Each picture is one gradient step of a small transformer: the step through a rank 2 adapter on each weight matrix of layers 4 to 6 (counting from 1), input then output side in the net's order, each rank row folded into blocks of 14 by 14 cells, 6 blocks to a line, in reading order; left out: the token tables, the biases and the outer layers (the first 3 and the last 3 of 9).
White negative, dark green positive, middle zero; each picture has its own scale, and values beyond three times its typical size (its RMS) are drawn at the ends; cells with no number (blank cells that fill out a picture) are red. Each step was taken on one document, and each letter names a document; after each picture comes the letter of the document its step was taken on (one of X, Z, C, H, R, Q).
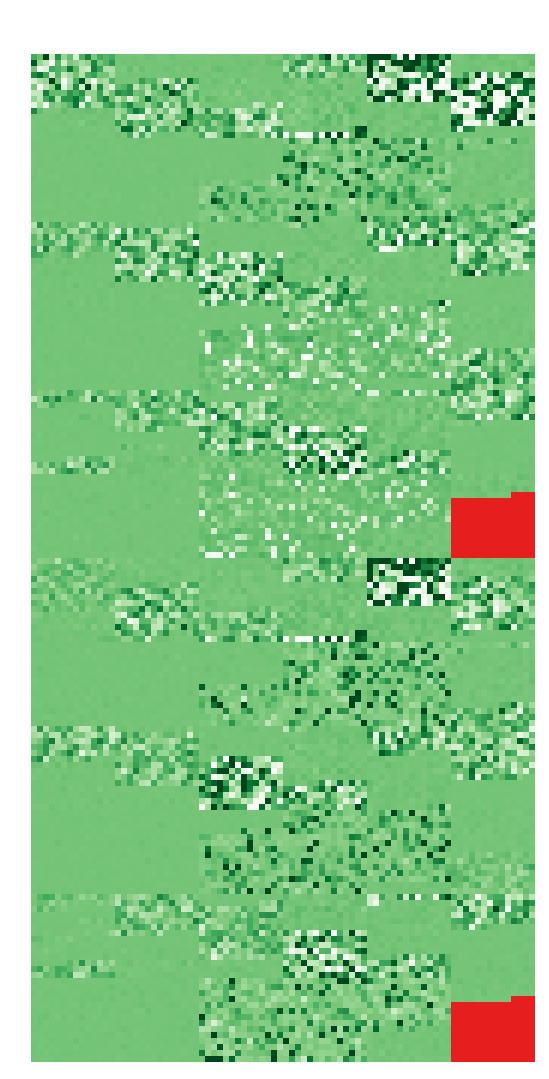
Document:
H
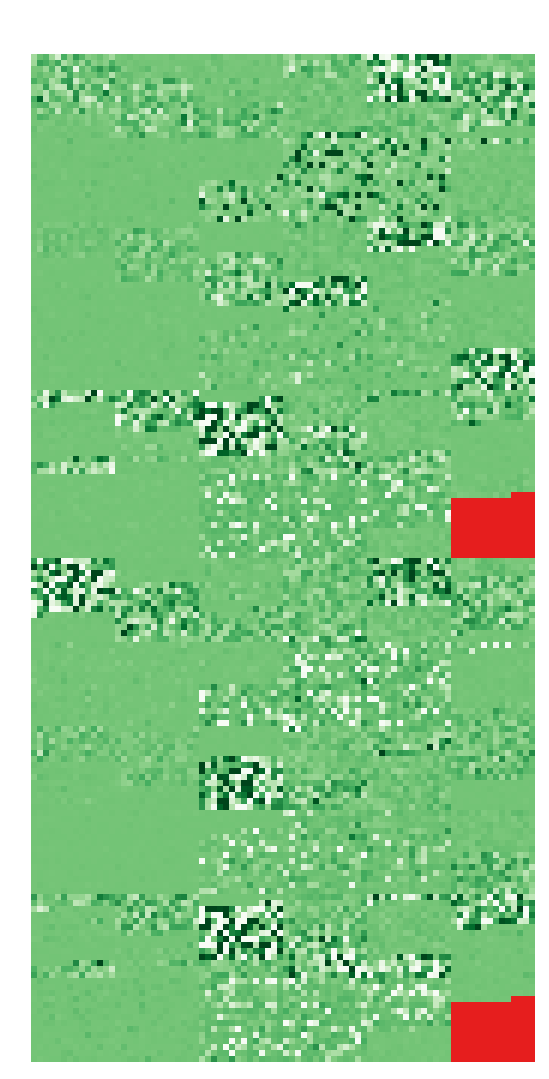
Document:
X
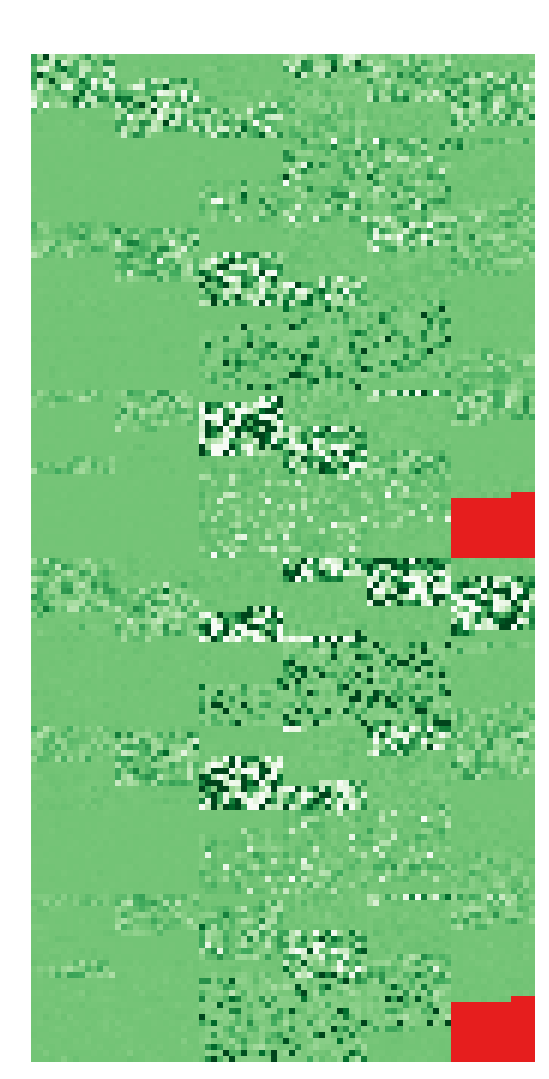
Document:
H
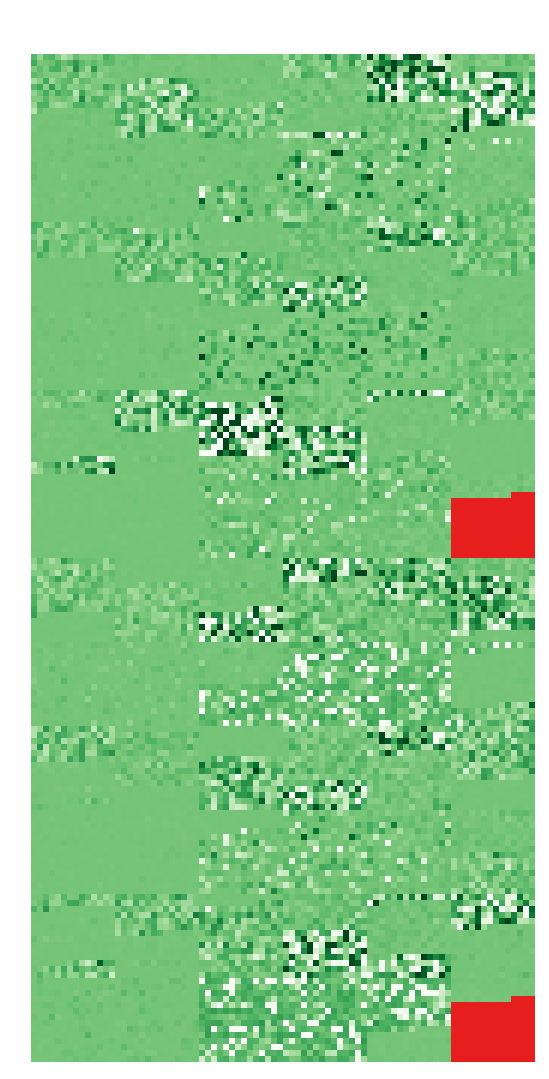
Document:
X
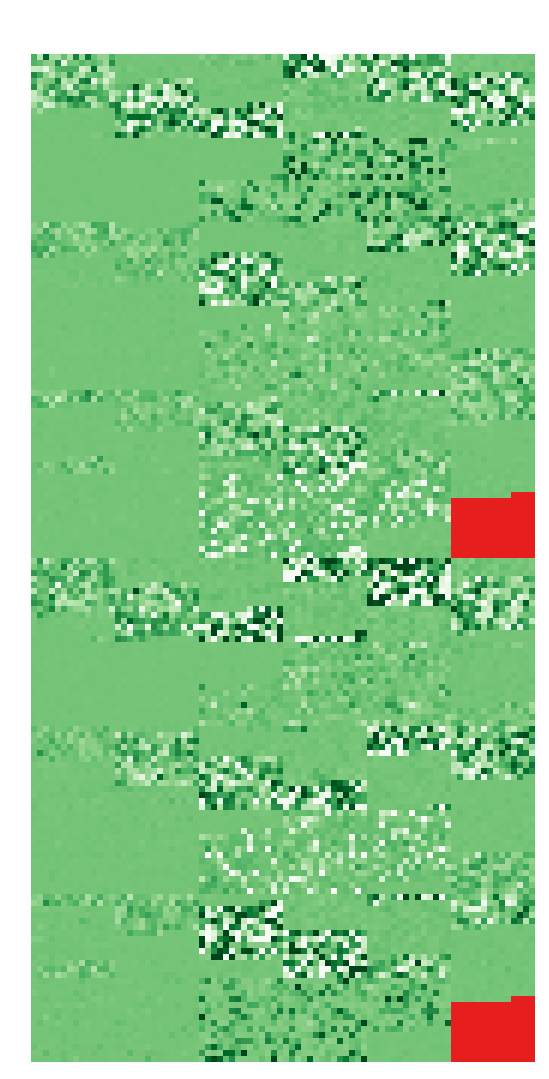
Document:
H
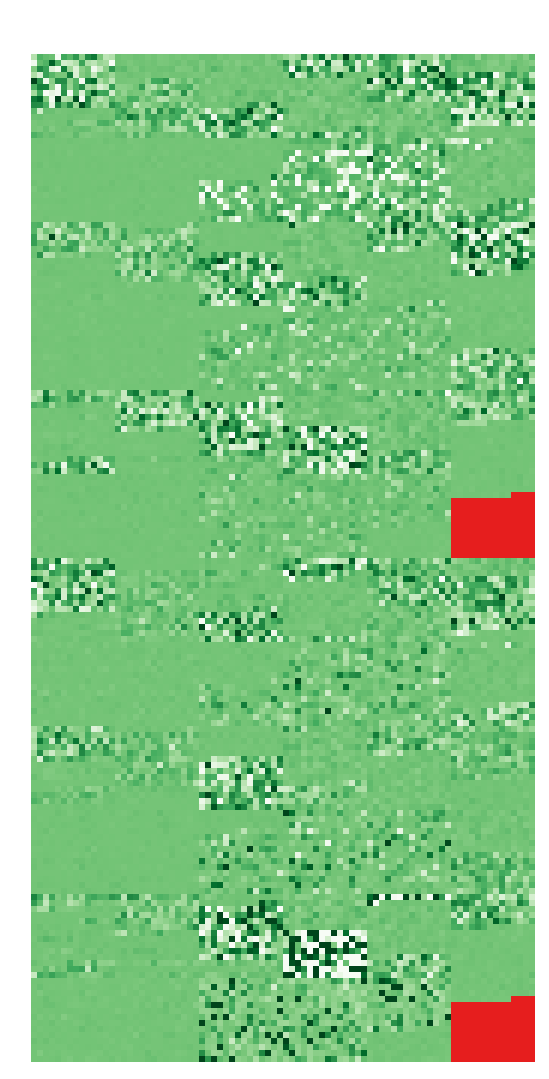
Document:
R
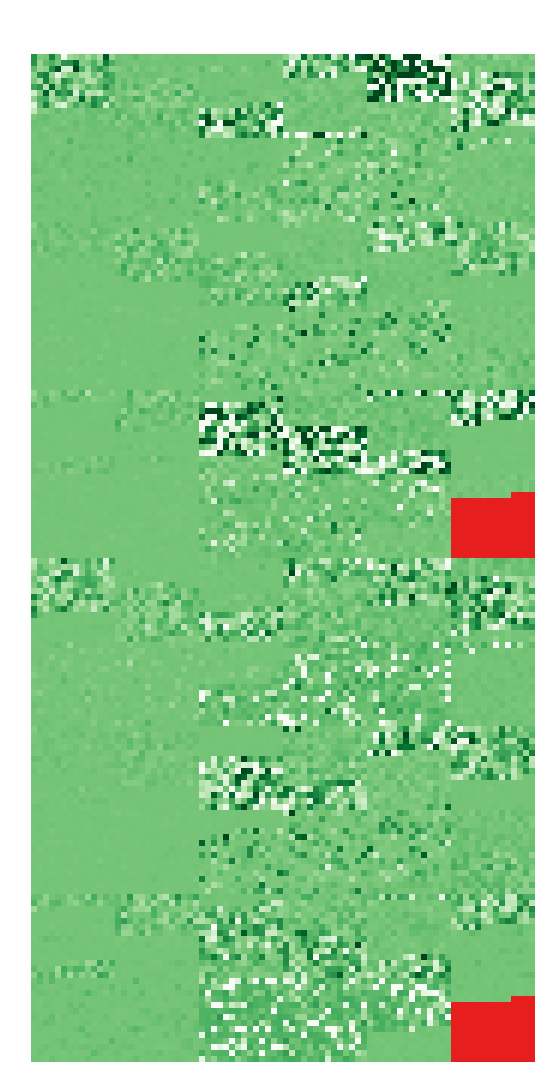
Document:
X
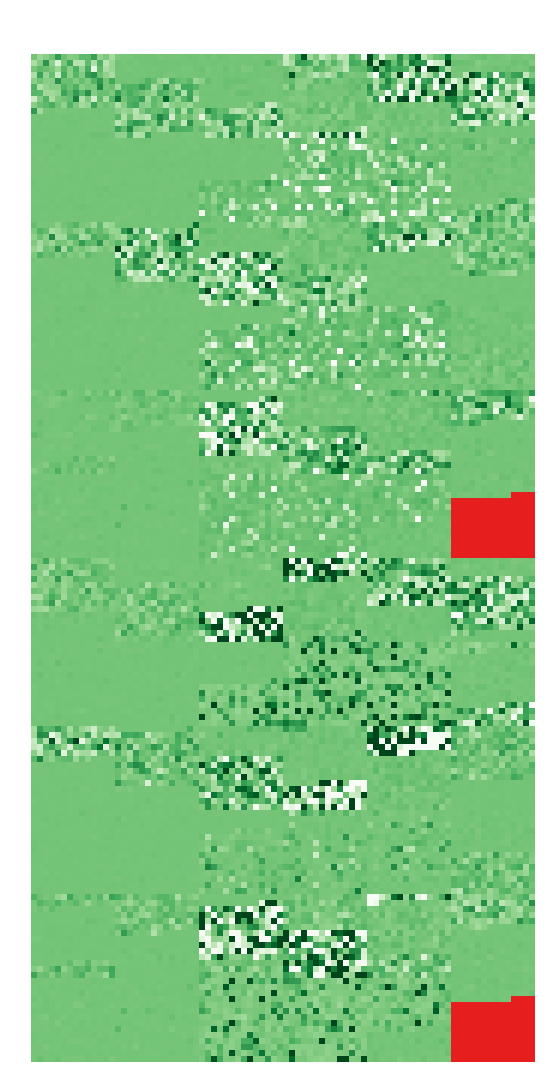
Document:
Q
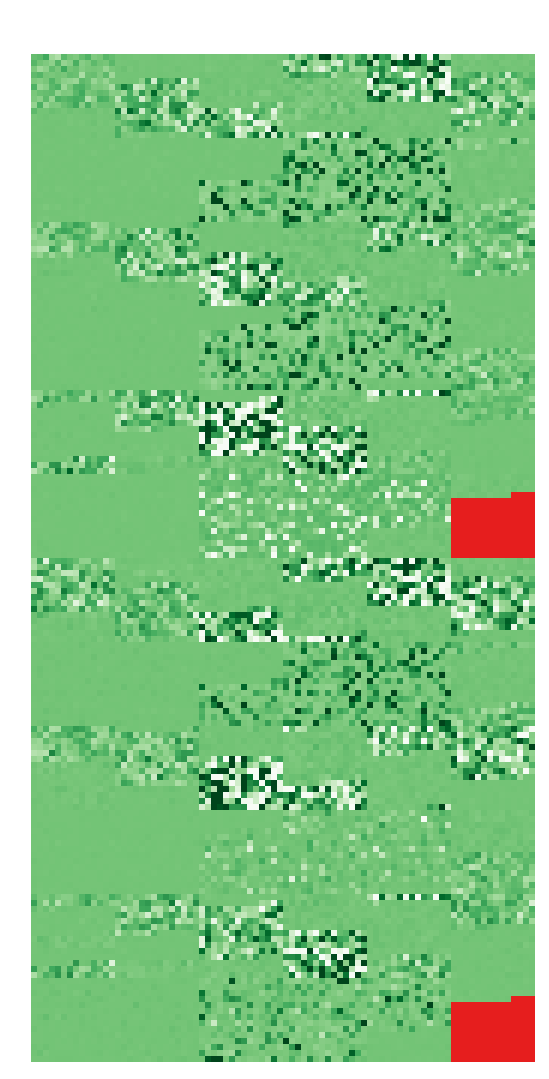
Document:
H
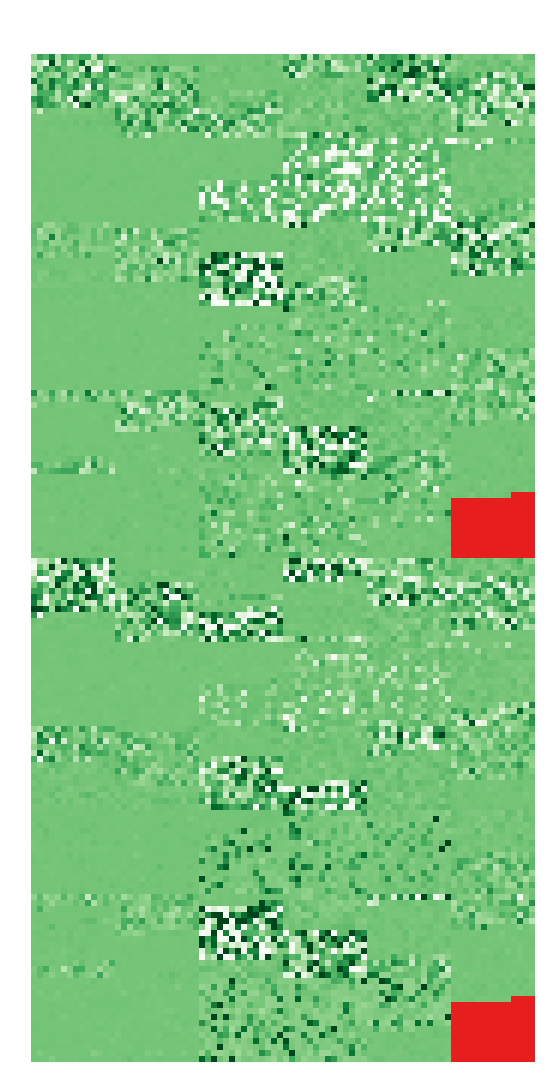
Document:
R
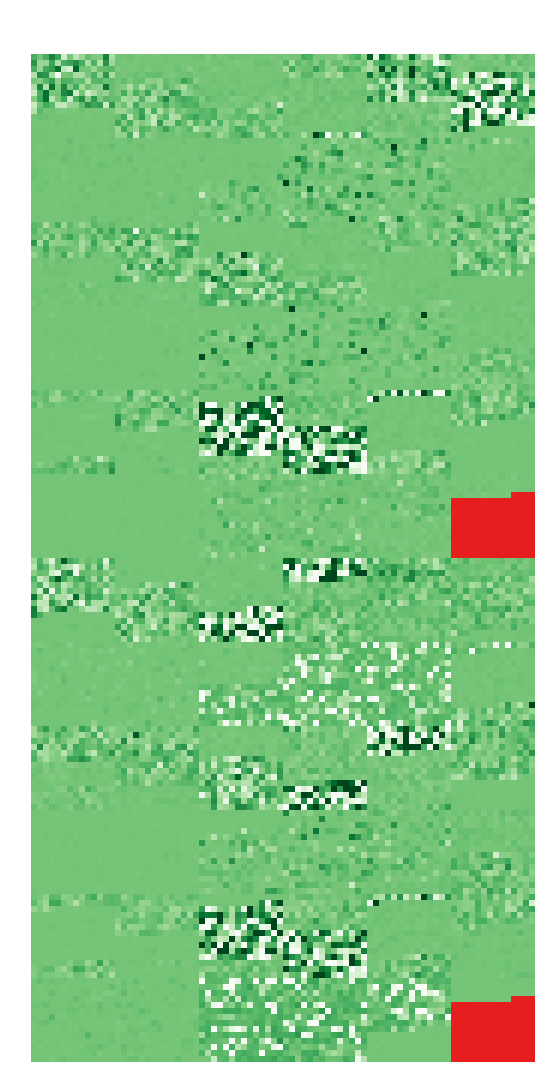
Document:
X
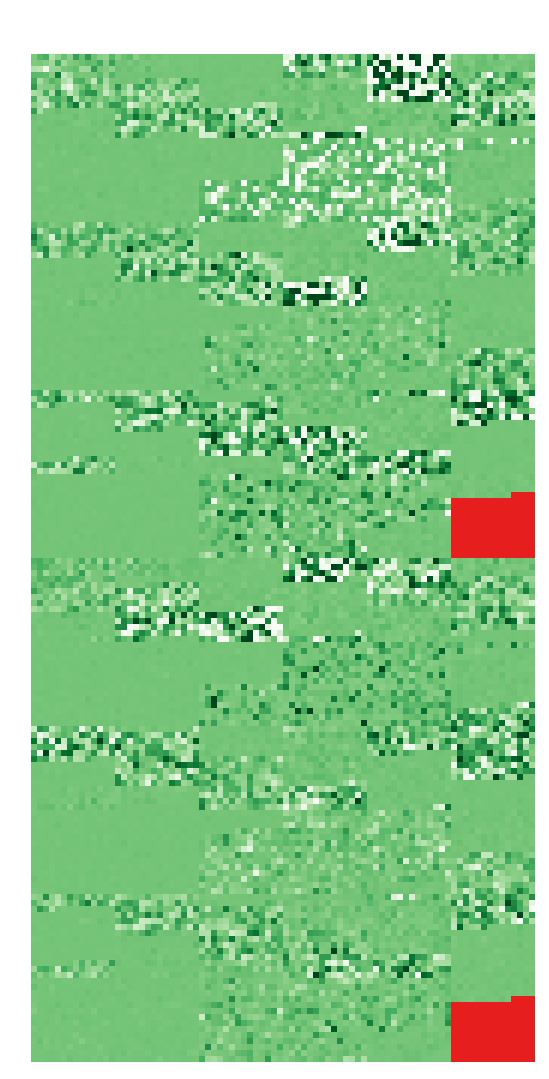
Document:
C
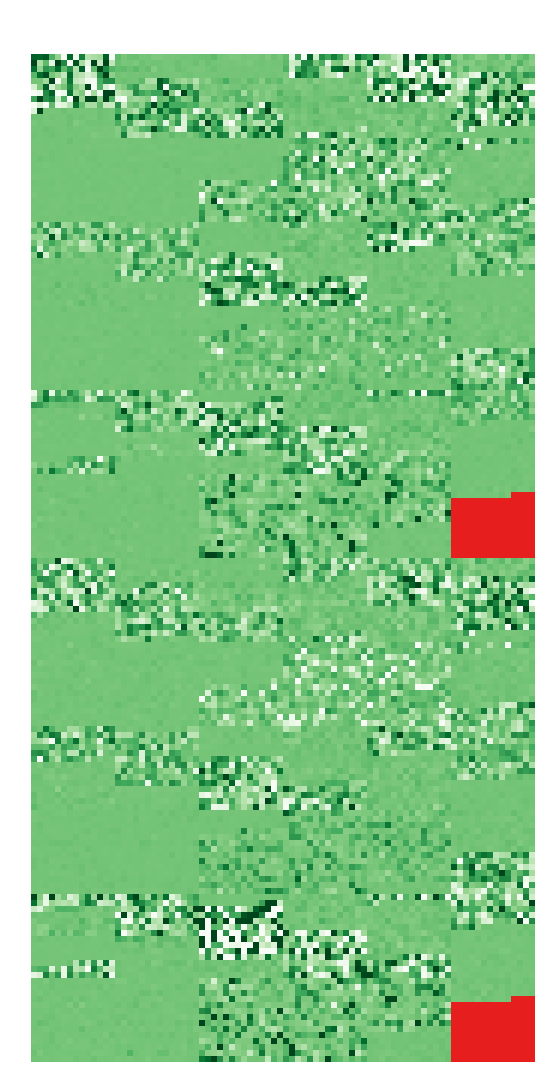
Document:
R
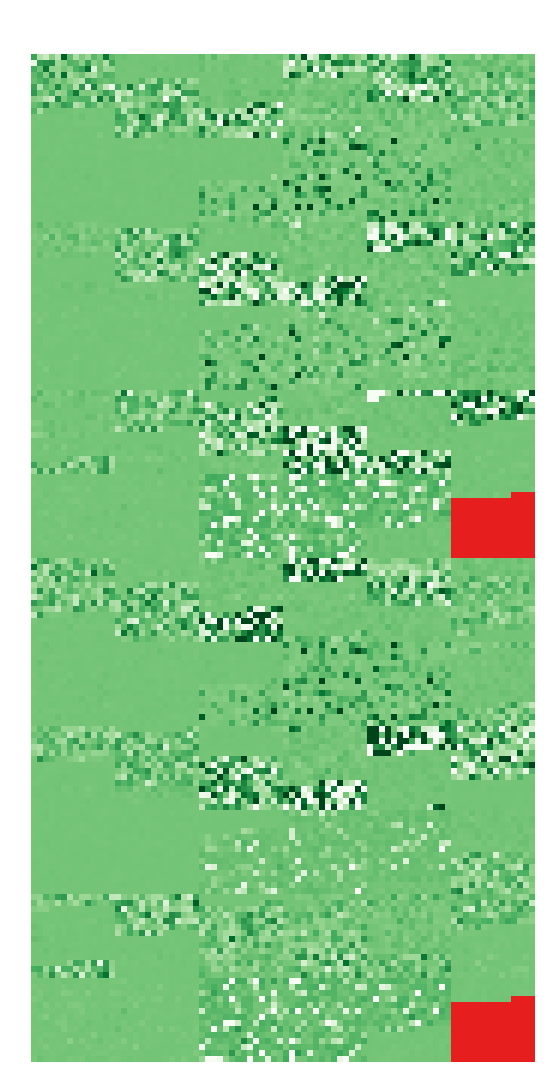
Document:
Q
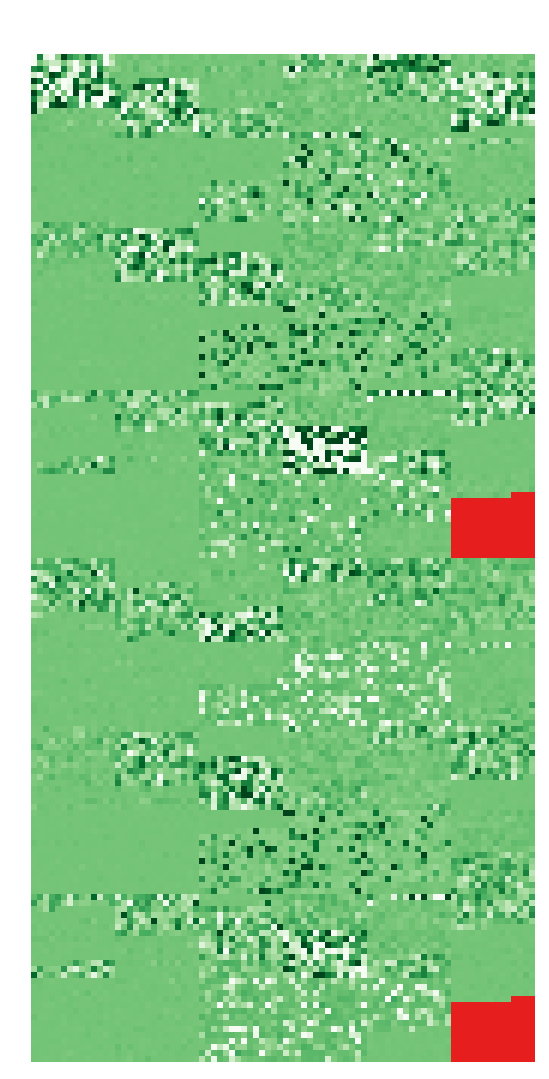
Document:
X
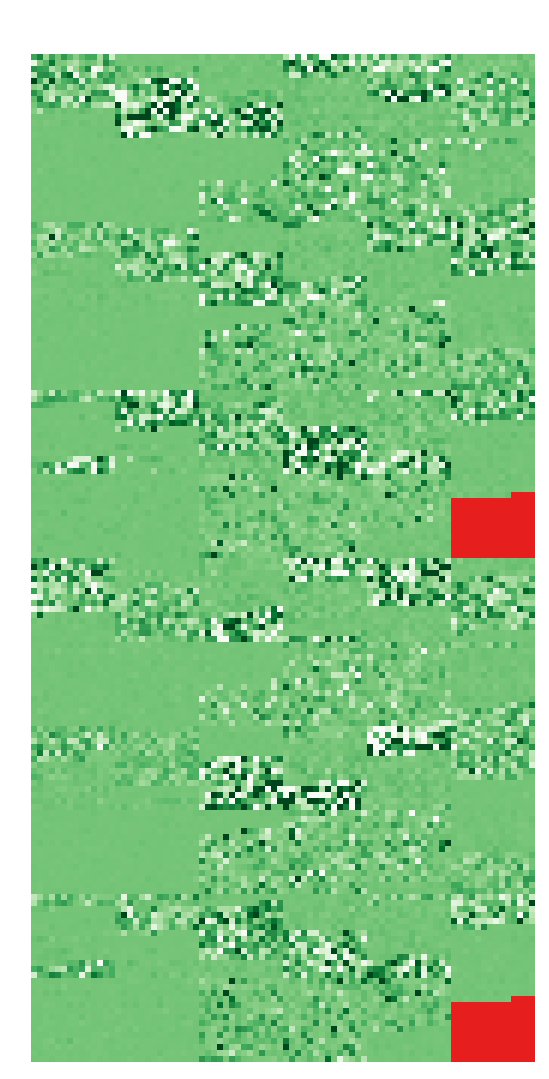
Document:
R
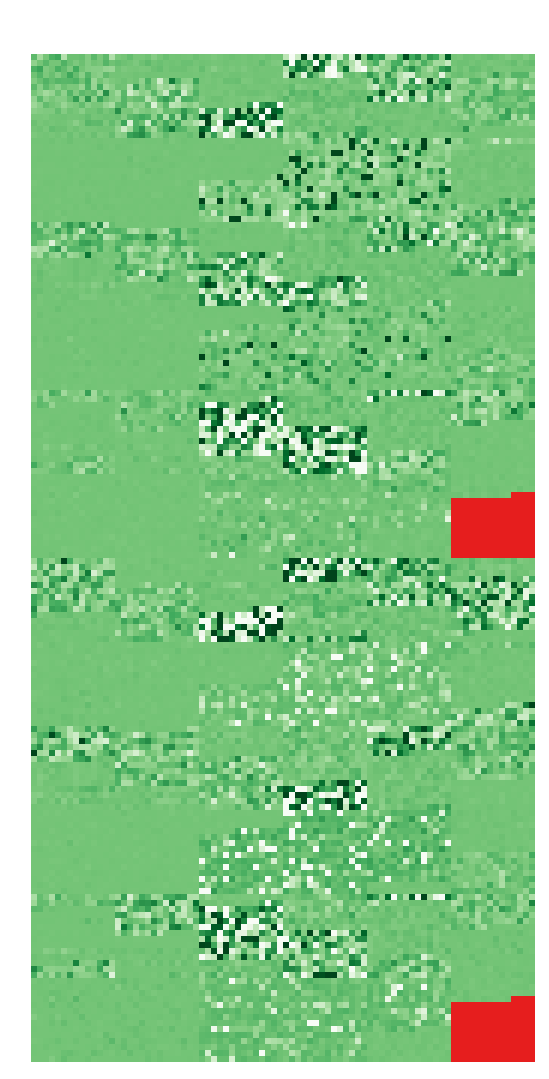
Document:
X
